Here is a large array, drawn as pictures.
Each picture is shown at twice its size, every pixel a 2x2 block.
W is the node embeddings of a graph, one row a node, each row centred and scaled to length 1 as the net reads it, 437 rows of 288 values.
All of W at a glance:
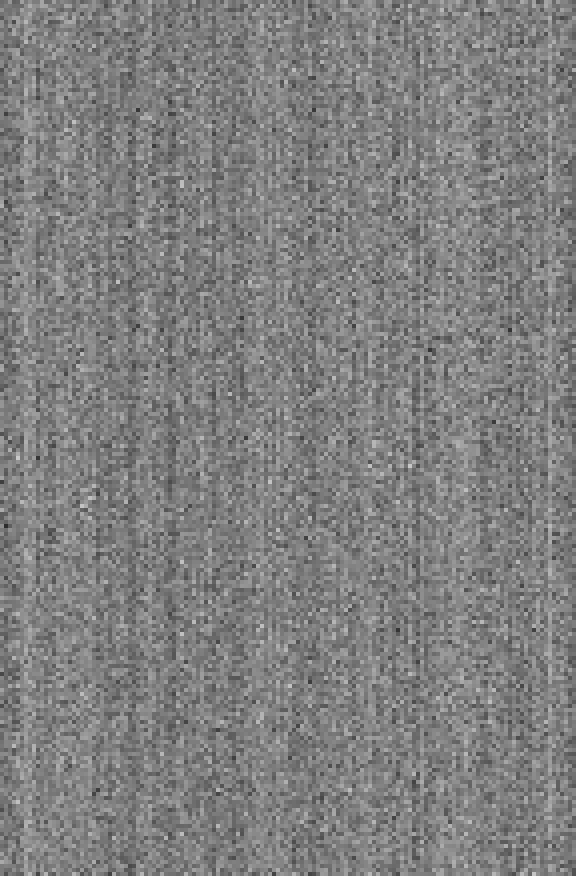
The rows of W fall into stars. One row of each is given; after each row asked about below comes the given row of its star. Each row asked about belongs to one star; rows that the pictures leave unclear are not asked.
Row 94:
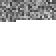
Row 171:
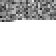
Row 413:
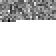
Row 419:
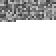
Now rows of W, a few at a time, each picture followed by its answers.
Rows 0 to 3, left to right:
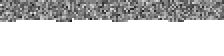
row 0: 94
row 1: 419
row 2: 419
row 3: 94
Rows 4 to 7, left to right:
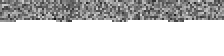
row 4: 94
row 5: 94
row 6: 171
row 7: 419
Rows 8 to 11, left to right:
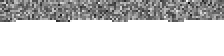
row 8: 171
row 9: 171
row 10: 419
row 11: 419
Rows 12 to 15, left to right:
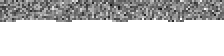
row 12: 419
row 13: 413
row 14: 94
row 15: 171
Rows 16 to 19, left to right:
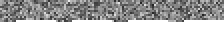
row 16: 419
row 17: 413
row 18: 413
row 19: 94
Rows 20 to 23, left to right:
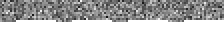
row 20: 94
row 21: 419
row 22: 94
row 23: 94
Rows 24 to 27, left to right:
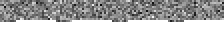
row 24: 413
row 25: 171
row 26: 413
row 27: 171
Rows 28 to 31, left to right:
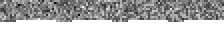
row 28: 171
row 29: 94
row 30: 94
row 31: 413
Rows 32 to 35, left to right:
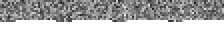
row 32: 413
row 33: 419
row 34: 171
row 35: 171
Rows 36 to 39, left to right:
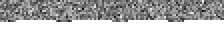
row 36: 413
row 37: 171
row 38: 419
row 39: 413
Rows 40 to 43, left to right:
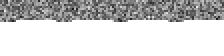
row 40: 94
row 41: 413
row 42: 413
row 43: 413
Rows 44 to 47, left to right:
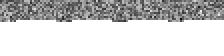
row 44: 94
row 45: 413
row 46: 413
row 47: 419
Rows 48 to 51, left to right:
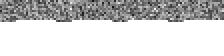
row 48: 413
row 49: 171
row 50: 413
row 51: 171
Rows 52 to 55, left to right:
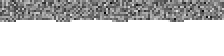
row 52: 94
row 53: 171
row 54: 94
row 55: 413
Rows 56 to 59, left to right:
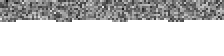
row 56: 94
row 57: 419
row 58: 413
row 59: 419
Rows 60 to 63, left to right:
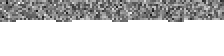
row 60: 419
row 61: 171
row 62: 171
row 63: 419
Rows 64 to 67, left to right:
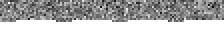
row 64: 94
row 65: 419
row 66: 171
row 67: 419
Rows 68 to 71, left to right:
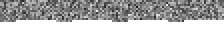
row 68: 419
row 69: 94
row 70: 419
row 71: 413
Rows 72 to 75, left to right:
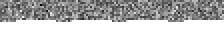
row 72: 419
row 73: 419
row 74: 419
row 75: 413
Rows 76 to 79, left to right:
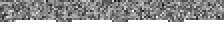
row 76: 419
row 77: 419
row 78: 419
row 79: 419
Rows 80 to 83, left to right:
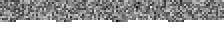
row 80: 94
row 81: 171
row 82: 171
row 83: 413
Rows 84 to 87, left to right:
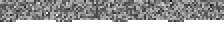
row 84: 419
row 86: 413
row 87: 171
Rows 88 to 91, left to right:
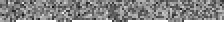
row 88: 94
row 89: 94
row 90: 419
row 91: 419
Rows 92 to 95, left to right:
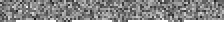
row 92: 419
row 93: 419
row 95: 419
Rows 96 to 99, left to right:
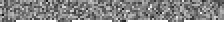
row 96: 94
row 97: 413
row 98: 171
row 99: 419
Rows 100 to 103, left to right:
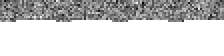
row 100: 94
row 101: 419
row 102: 94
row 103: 419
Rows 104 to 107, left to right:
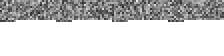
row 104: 171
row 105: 171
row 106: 413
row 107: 171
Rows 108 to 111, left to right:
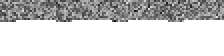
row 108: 419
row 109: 419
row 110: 171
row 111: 419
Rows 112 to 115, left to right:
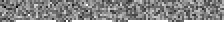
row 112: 413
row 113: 419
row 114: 94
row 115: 171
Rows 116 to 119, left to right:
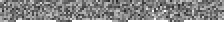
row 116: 94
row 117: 171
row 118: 94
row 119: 413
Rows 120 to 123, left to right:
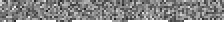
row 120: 419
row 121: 419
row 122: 94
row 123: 413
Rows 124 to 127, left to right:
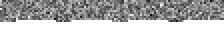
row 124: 419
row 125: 171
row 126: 171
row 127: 413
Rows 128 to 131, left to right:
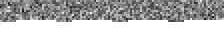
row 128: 413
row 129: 94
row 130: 413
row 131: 171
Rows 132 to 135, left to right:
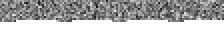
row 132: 171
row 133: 413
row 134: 171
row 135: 419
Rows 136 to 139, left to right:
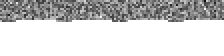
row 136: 413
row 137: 94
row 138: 171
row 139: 171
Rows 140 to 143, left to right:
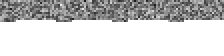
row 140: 413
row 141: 413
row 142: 419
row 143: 413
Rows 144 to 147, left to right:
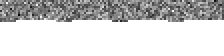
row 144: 413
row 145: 94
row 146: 171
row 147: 419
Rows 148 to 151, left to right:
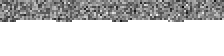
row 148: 413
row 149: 94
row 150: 413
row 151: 94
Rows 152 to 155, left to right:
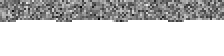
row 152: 94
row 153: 171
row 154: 413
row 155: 171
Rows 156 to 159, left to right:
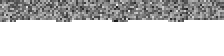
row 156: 94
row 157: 171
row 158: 413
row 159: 94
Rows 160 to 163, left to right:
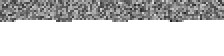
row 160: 419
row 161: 419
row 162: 94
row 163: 413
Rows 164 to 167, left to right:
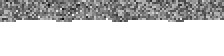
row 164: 94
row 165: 94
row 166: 419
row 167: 94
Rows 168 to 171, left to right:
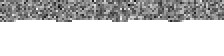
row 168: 171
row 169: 171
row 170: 419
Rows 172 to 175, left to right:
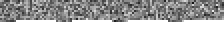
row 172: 94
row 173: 419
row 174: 171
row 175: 171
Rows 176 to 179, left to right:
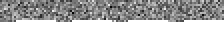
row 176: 171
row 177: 94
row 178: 94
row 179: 413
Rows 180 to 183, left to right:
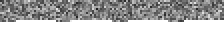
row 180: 413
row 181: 171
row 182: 94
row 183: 94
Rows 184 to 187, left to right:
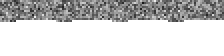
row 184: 94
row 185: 94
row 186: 94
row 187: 171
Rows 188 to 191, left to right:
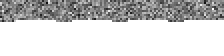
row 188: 171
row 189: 94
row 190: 419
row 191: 413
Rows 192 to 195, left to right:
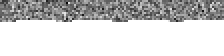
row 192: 419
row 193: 94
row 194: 413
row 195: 413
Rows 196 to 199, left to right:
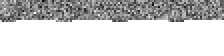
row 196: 413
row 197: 94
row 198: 413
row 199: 413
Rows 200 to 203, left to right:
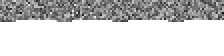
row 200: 171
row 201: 94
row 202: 94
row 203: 171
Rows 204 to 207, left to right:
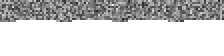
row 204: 413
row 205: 413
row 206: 94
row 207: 419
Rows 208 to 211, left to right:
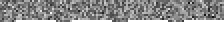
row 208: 419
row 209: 171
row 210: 419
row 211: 171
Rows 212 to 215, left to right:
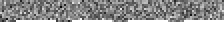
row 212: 413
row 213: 171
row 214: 413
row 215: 94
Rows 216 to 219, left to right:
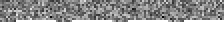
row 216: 419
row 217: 413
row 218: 413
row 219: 94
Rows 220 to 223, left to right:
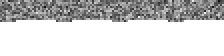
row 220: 419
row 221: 419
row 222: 419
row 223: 419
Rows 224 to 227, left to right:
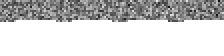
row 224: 413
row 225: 419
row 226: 419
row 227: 413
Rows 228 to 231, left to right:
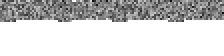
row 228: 419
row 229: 413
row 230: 419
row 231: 171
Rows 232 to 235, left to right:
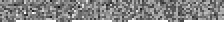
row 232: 413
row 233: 419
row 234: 94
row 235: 419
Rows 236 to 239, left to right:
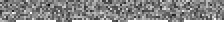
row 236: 94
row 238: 171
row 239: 419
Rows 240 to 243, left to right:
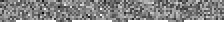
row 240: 413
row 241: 419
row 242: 419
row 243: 94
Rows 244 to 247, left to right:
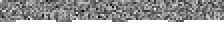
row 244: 419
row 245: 413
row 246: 413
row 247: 94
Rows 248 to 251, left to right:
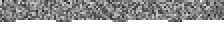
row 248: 419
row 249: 171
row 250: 413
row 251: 171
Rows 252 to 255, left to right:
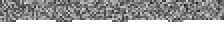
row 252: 94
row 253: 413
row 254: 171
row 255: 419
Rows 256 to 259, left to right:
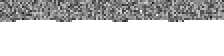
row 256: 419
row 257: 413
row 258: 413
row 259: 413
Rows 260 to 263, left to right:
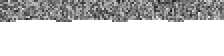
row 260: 419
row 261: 171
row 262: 419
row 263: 94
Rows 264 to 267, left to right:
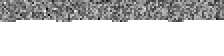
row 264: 413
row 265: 419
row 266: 419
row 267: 419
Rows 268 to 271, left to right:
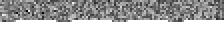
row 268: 413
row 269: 171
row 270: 419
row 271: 419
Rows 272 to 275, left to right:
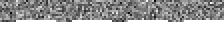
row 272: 171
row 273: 94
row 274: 413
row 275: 171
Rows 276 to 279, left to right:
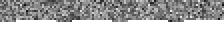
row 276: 419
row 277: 94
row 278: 413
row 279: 171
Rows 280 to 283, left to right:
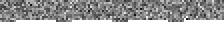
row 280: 413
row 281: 171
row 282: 94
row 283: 419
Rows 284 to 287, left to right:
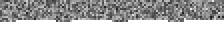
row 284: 419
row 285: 171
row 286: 171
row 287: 419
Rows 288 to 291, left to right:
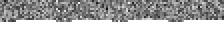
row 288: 94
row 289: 419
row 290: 171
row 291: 413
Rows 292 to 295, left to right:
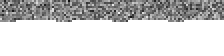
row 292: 94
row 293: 413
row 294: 94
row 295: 94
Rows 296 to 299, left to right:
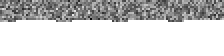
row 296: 94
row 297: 419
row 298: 419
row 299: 171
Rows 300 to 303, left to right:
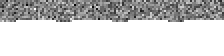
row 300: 94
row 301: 171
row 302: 94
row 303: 171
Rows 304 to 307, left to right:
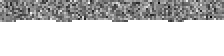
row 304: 94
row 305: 419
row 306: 171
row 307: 413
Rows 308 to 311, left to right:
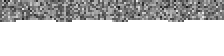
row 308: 419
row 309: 419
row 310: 94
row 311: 94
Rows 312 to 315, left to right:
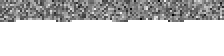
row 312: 171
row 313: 419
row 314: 94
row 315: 419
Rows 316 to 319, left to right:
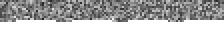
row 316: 419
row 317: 171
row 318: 94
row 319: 419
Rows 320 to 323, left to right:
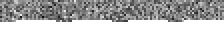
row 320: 171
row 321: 419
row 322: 413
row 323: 413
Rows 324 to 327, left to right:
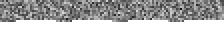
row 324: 413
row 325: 94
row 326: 94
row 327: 413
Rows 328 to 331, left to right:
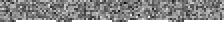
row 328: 171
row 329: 419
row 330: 171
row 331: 94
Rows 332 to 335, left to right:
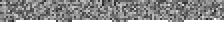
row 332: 413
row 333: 419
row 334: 419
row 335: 94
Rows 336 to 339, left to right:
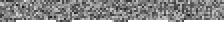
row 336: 419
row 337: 171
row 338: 94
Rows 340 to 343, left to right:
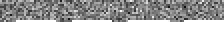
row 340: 419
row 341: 419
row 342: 413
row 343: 413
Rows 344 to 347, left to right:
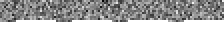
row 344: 94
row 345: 419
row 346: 171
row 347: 94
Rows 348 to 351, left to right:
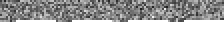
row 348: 94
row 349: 413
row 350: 94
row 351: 94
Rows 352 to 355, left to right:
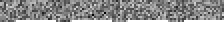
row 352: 171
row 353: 171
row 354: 419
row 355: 94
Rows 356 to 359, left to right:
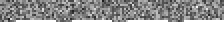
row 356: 413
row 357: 419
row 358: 419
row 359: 413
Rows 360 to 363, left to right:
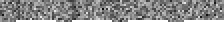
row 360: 94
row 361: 94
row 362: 419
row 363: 171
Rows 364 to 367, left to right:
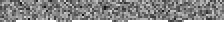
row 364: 419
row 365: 94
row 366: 171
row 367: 413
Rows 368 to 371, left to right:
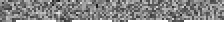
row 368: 419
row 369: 413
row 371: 413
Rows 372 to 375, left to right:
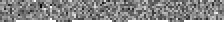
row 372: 413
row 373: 171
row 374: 413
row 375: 94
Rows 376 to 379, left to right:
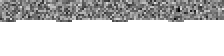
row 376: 413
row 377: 171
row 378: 171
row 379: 413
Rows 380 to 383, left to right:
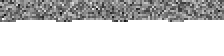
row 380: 171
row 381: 171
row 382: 171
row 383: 413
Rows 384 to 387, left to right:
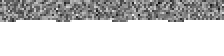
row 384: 94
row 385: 171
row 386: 171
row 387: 419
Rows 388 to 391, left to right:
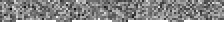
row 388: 171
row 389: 94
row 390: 94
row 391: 413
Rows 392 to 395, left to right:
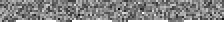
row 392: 413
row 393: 94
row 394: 94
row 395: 413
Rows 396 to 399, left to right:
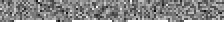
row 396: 171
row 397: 171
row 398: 419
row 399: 413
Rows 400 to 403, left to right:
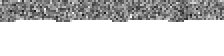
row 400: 413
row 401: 171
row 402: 171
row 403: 94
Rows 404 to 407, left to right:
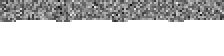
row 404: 94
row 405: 171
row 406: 171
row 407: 94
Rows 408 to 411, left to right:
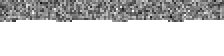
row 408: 419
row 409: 94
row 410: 413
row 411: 419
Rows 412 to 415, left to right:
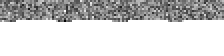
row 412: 94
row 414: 94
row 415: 413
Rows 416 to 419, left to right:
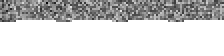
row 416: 171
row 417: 171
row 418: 94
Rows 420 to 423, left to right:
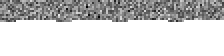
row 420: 94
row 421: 413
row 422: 419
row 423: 171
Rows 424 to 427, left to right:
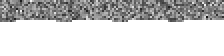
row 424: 413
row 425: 94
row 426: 94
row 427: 413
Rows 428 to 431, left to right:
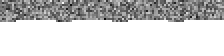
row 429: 413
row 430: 413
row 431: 94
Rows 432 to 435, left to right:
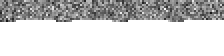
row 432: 419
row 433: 171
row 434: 94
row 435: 413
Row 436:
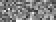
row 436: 419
